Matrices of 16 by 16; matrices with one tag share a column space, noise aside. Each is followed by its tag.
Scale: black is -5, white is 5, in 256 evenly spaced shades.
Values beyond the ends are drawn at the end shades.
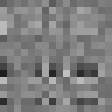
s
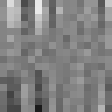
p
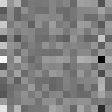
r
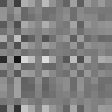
r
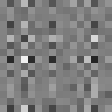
r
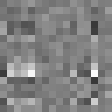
s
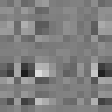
s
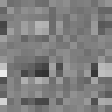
s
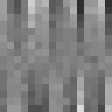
p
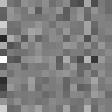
r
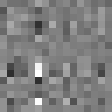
s
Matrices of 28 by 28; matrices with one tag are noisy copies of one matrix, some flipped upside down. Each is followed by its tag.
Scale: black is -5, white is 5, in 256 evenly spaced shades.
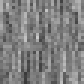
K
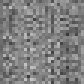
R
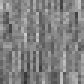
K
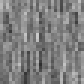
K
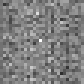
R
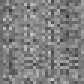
R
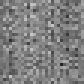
R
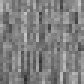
K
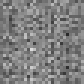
R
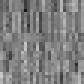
K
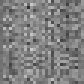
R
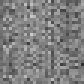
R
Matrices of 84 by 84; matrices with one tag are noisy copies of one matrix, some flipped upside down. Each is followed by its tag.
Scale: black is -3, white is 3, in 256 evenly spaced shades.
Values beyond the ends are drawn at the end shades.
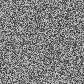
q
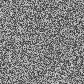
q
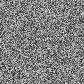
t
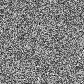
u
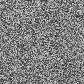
u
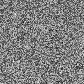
u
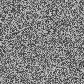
t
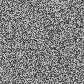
q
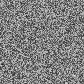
t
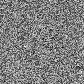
u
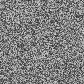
u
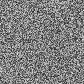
q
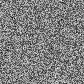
q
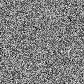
t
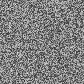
q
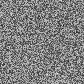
q
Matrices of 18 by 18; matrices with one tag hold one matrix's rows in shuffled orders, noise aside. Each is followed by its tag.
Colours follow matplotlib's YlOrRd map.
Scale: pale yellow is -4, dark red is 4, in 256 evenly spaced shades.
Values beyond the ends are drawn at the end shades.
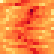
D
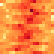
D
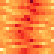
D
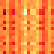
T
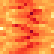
D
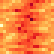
D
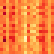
T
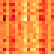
T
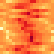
D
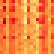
T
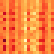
T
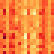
T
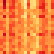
T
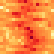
D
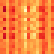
T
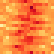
D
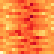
D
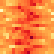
D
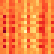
T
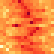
D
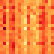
T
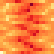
D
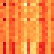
T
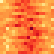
D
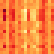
T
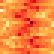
D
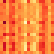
T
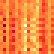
T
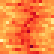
D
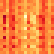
T
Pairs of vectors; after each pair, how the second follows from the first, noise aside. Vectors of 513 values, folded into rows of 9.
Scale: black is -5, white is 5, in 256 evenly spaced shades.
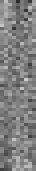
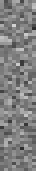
shuffled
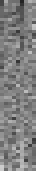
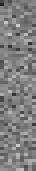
shuffled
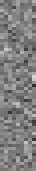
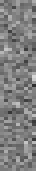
copied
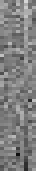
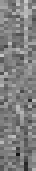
copied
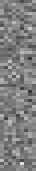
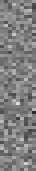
shuffled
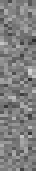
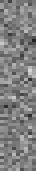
copied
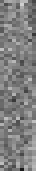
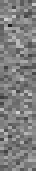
shuffled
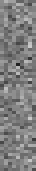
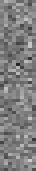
copied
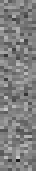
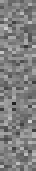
shuffled
